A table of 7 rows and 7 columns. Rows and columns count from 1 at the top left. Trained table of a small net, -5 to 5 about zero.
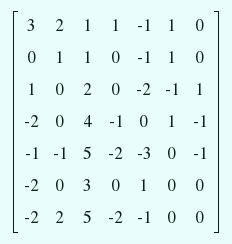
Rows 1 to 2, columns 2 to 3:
2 1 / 1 1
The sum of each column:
-3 4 21 -4 -7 2 -1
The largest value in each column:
3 2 5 1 1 1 1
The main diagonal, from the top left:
3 1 2 -1 -3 0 0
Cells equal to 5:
2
